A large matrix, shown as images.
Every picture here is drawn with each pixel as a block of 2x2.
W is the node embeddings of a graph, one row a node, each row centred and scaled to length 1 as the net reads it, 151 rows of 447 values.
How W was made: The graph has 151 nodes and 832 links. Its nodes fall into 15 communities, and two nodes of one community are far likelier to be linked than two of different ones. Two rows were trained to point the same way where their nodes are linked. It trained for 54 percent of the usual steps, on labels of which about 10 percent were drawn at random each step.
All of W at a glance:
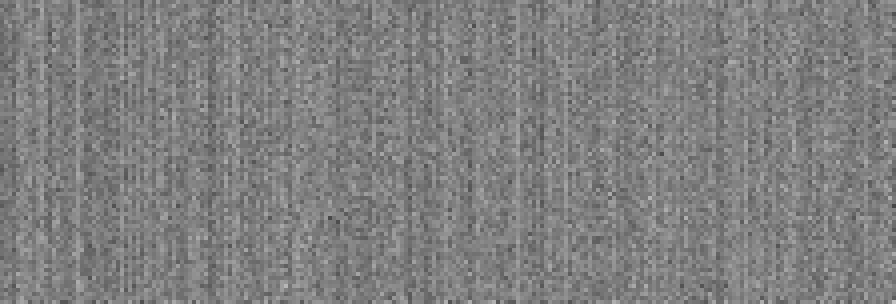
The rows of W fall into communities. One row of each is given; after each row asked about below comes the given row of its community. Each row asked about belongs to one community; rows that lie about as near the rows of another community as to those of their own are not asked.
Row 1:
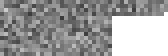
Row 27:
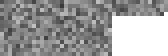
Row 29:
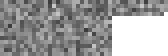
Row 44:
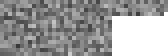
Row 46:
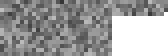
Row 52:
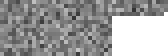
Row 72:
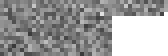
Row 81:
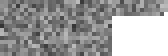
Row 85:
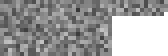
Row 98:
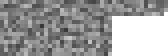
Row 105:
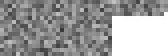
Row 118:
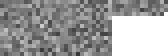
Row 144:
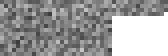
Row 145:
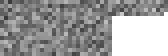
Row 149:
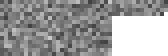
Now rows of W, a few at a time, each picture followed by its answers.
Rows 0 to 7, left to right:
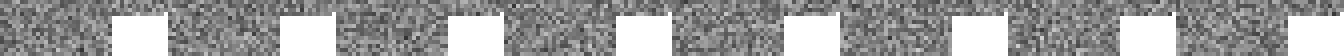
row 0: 29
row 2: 72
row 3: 105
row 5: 145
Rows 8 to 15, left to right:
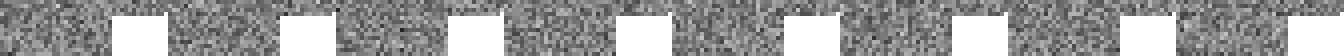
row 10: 98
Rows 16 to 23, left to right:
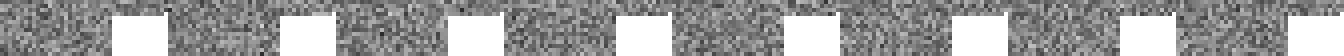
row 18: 85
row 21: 144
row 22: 118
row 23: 145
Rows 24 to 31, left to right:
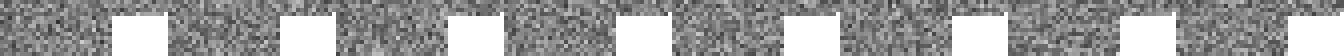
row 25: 44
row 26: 85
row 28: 81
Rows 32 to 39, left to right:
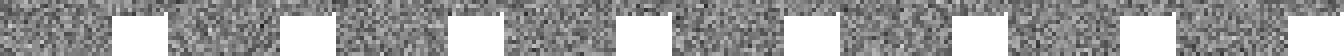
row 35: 118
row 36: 144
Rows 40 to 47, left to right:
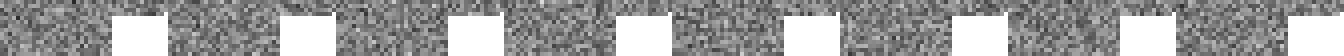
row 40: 85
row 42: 149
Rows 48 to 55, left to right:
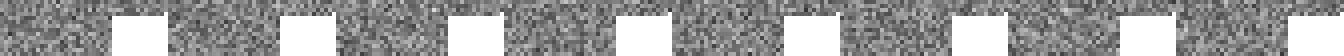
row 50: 27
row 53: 27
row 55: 118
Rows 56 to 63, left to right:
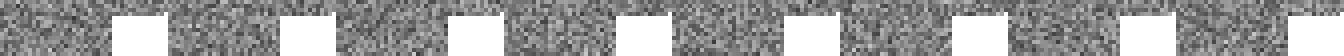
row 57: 1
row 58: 72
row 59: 52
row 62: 29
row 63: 44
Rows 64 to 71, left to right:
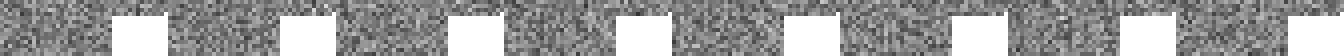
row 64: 44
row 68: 46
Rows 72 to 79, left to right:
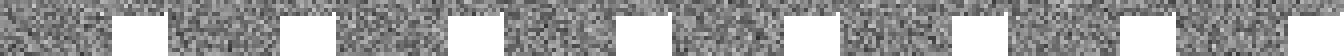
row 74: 29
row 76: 46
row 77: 44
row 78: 149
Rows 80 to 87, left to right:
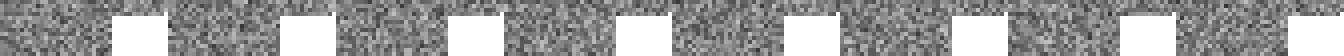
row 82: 27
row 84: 72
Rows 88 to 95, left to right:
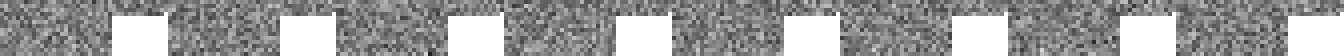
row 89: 46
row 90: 29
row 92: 27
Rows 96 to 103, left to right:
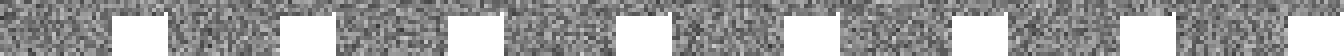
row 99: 1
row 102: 72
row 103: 85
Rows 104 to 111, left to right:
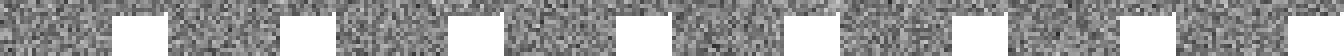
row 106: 52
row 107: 44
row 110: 46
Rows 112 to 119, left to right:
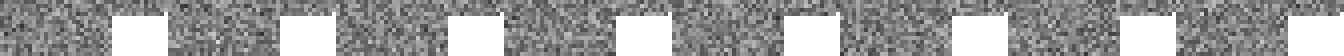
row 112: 85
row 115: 144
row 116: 149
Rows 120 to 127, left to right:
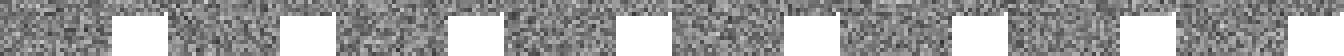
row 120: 72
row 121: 85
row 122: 72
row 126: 29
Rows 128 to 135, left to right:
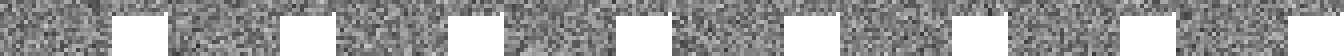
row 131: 98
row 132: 29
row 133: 27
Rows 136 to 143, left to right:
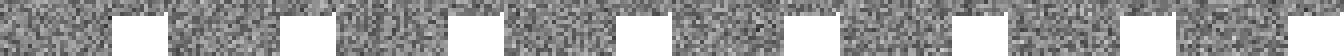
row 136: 149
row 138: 46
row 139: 105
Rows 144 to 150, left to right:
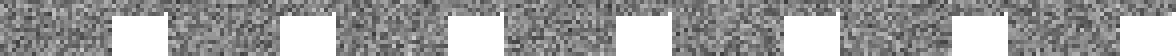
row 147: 27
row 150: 46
